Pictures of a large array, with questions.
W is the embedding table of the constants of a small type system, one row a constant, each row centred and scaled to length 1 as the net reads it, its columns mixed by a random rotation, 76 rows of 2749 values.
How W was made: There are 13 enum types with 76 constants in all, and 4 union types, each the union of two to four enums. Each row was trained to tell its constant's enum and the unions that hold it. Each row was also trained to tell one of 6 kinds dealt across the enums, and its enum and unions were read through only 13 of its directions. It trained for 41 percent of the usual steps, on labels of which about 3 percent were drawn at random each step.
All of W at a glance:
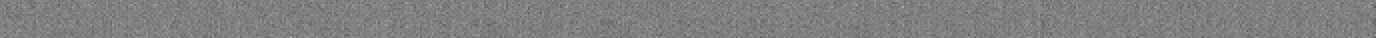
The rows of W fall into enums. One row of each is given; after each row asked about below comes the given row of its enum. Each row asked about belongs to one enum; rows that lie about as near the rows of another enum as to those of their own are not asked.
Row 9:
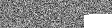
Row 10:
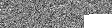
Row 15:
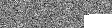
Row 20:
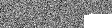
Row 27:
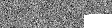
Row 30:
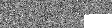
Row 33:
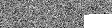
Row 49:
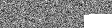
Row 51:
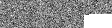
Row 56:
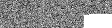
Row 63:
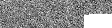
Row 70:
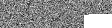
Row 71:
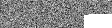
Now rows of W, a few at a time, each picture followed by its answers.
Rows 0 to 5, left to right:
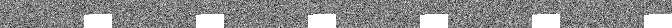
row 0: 30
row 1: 71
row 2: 10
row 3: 70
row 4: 30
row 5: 63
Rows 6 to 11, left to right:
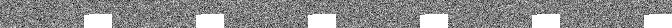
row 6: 63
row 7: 33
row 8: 9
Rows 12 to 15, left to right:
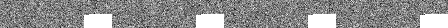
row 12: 51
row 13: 15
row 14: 63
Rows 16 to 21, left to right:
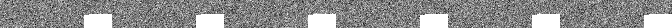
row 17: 70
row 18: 20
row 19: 51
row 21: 27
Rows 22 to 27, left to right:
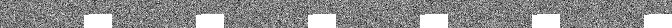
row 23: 49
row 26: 51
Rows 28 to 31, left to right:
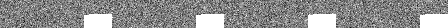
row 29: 10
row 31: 49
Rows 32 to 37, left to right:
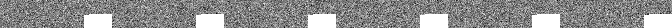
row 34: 51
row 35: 56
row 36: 9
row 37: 51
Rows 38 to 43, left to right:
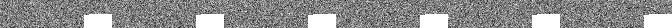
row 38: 27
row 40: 15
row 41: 9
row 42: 10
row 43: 71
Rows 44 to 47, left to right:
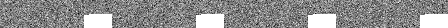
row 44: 63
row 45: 15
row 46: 10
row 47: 71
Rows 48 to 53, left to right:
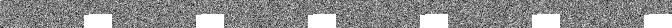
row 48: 9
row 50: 15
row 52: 20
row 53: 27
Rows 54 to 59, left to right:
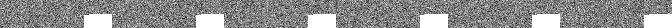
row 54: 15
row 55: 9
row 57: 71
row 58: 63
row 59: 30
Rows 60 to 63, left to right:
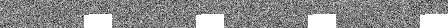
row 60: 70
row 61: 49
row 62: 71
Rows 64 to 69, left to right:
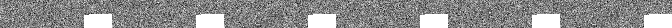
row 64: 10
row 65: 56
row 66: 20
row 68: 63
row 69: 20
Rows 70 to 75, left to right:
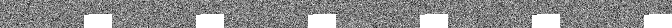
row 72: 10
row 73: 9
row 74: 15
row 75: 20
